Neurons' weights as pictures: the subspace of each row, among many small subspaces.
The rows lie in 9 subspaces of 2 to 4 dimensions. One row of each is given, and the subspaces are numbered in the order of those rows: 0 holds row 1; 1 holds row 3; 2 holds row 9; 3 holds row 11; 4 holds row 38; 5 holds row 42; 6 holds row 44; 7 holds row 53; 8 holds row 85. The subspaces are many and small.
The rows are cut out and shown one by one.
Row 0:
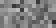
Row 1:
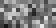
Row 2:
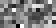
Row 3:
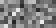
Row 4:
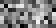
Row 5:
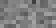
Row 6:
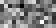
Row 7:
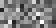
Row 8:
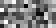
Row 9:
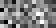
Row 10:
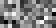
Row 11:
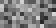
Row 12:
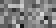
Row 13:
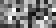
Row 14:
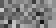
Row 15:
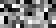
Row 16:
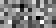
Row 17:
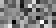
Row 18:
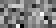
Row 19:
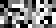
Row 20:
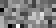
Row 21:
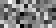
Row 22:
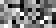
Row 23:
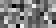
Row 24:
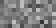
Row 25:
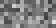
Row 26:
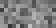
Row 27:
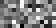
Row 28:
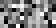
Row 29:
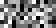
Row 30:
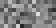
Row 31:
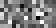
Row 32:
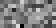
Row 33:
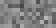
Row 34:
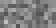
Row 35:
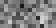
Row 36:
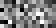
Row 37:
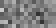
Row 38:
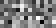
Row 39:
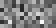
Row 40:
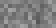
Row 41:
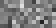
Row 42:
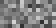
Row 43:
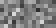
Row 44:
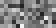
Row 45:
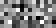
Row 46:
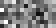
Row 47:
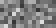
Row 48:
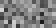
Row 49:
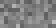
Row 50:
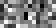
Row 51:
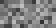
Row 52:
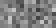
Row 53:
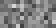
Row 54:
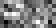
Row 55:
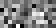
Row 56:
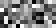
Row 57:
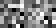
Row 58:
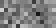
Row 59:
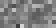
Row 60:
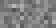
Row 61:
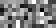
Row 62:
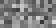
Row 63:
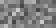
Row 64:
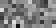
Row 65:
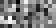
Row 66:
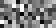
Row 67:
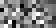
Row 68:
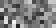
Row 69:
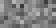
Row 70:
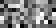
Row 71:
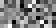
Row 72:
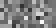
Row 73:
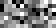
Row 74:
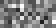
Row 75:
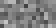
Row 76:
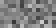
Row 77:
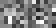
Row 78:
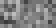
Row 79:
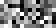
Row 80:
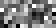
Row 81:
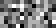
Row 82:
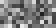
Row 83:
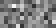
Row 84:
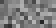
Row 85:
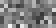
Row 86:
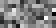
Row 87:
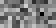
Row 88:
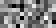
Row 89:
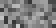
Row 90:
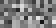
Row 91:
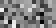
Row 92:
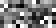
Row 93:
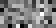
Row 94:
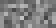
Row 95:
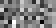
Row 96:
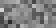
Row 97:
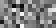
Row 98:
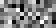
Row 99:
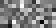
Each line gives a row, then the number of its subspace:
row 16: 4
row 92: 8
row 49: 4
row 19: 1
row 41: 0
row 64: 3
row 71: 5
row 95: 3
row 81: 7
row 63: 1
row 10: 0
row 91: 3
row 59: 5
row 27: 5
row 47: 1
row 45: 4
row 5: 8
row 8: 2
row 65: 0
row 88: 7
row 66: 2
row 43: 1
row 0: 3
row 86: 0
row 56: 0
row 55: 6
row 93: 1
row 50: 8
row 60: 7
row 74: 7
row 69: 3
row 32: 5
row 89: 3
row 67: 6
